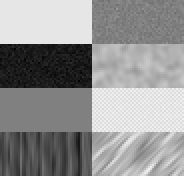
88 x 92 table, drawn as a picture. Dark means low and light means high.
It is made of 4 by 2 panels. Panel 1,1: very high, flat. Panel 1,2: middling, fine-grained, faint in contrast. Panel 2,1: very low, fine-grained, faint in contrast. Panel 2,2: high, blotchy, faint in contrast. Panel 3,1: middling, flat. Panel 3,2: very high, checkered, faint in contrast. Panel 4,1: low, streaked downward. Panel 4,2: high, slanting up to the right.
